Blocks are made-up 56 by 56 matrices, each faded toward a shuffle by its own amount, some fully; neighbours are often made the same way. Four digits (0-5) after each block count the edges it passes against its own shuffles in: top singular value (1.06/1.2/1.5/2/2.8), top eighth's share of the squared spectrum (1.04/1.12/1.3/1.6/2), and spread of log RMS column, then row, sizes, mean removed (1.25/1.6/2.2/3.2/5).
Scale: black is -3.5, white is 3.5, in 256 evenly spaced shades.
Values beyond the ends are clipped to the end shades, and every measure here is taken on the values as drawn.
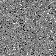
1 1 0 1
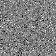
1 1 0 1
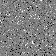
0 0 0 0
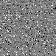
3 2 0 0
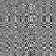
5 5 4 3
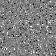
3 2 1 0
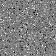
1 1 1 0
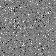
2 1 0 0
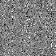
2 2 3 0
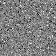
0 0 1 0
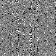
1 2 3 0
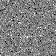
0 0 0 0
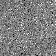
0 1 1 0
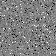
0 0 0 0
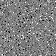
0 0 0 0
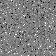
1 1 0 0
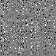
3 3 2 1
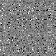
3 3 1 2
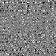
3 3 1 2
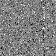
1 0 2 0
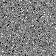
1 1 0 0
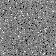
0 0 0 0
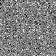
3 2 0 0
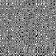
4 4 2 2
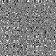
4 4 2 2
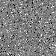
1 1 0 0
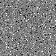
2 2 0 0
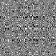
4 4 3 2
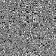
3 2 1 0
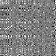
4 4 3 2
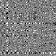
4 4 2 2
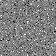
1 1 0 0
